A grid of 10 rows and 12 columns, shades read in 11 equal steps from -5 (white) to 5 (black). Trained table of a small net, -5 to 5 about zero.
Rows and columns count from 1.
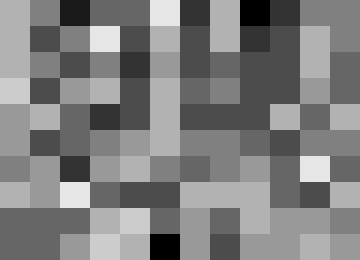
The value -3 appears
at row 4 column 1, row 9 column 5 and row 10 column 4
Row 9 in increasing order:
-3 -2 -2 -1 -1 -1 0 1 1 1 1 1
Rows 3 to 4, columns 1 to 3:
-2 0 2 | -3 2 -1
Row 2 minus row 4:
1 0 1 -2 0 0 1 -2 1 0 -1 -1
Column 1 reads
-2 -2 -2 -3 -1 -1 0 -2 1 1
